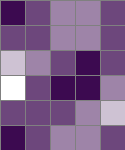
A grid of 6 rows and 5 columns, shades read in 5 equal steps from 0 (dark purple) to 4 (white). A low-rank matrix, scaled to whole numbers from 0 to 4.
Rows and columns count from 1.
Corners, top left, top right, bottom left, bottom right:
0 1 0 1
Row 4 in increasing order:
0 0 1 2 4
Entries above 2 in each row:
0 0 1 1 1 0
